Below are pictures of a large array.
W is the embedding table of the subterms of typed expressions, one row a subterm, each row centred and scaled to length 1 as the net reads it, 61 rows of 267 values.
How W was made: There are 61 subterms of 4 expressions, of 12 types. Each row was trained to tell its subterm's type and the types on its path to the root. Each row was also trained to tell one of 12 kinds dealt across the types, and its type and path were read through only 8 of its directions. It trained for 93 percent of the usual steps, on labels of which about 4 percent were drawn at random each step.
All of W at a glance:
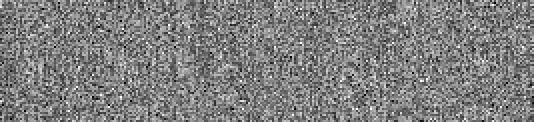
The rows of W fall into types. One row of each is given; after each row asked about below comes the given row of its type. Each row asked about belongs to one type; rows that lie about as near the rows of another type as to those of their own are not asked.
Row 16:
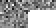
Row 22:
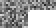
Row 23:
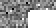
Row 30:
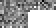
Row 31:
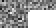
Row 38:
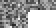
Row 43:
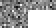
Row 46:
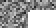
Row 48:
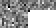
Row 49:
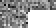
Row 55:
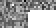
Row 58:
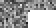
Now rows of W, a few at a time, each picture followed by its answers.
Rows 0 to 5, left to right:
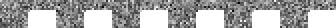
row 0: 22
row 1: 46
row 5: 48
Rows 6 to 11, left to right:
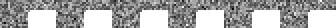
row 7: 23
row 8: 49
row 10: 16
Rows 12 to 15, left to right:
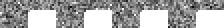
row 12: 23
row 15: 48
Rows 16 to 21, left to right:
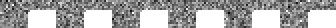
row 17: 22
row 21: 49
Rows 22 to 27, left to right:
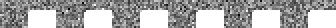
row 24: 46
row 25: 23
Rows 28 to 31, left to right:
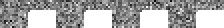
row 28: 30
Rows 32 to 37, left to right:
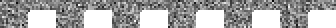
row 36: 31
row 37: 46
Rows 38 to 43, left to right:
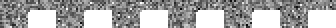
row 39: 55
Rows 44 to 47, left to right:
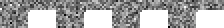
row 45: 43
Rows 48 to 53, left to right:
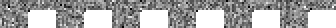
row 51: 48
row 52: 49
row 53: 16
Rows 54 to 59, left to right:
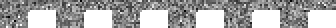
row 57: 55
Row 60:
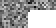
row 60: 38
